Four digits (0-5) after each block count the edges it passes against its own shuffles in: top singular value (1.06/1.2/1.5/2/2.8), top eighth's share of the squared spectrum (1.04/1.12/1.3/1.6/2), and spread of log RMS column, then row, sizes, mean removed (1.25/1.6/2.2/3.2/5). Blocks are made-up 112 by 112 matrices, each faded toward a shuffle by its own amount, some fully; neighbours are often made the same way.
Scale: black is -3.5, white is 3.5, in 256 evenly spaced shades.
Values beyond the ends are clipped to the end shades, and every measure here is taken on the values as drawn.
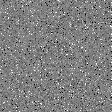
1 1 1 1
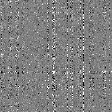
3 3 4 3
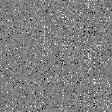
2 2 2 2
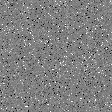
0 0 0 0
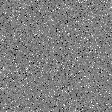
0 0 0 0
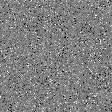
2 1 0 0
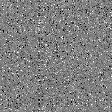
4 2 1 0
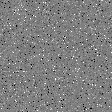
0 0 0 0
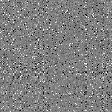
4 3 2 1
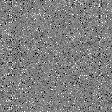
4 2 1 1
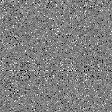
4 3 1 2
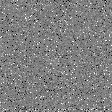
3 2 0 0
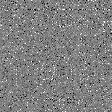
3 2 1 1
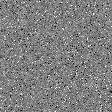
0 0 0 0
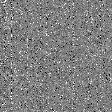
2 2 2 0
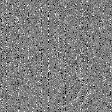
2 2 3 0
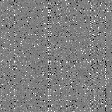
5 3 2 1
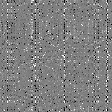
5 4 3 2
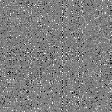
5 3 2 2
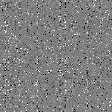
4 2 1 1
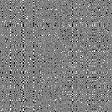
5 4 3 3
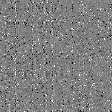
4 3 2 1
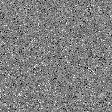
3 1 0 1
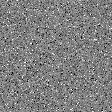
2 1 0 0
